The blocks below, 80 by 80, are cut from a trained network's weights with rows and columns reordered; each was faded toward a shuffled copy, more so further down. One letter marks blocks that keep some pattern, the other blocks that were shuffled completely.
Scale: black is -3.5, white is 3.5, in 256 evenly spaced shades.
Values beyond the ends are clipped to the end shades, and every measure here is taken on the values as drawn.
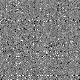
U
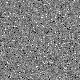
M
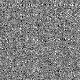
U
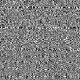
U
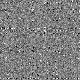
U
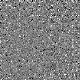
U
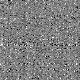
U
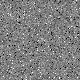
M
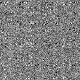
U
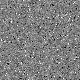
M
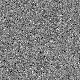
M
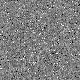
M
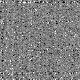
U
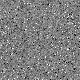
M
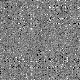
U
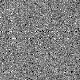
U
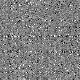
U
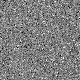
M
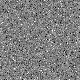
M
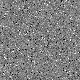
M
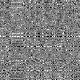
U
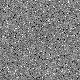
M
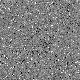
M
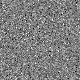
M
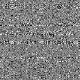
U
